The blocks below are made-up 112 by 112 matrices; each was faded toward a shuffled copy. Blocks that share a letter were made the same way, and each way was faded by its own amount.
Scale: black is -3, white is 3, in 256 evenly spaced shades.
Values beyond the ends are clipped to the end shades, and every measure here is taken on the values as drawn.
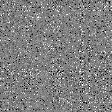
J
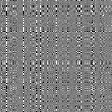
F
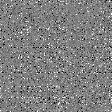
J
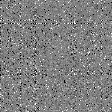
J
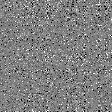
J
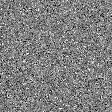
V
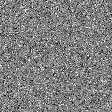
V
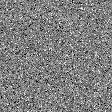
V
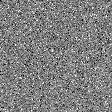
V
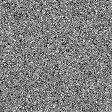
V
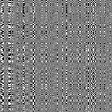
F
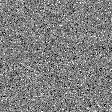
V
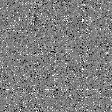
J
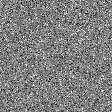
V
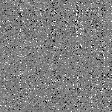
J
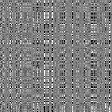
F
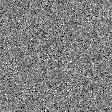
V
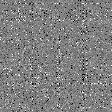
J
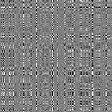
F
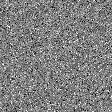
V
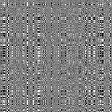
F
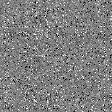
J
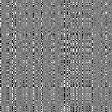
F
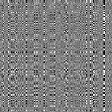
F
